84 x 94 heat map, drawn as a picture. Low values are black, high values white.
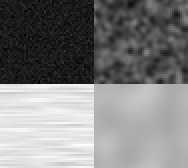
It is made of 2 by 2 panels. Panel 1,1: very low, fine-grained, faint in contrast. Panel 1,2: low, blotchy. Panel 2,1: very high, streaked across, faint in contrast. Panel 2,2: high, smooth, faint in contrast.
